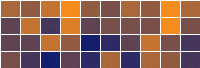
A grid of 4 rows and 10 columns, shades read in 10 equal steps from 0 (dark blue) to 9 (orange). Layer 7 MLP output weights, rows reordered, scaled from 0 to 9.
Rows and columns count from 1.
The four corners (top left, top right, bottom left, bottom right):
6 6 4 2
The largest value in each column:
6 7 7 9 5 6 6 7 9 6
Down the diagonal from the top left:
6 7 7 3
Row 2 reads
3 7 2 8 3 4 4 4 9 4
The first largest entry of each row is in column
4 9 3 6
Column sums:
16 17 16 25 9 15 14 22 27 14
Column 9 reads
9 9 4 5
